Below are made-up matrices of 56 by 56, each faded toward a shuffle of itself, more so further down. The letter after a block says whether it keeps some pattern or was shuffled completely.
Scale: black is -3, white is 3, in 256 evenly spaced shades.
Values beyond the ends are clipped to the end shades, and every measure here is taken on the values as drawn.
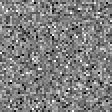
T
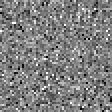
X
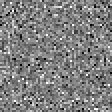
X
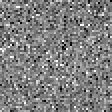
T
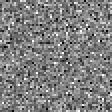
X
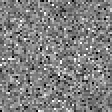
X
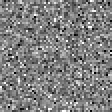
T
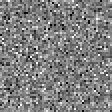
X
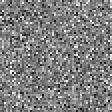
X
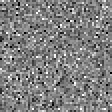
X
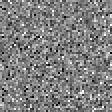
X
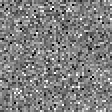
T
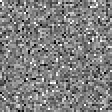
X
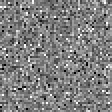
T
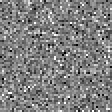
X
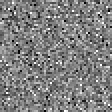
T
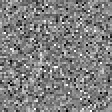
T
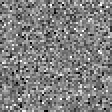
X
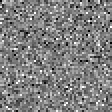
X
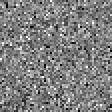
X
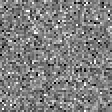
X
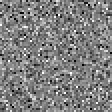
X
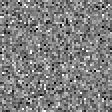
X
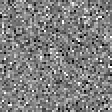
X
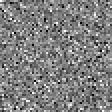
T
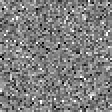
X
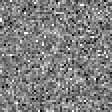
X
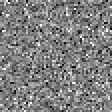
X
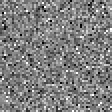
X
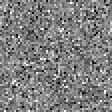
T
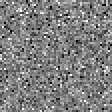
T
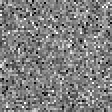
T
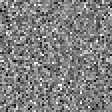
T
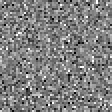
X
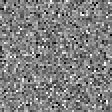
T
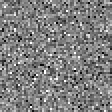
T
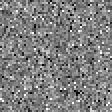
T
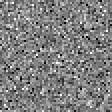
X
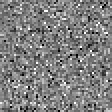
X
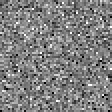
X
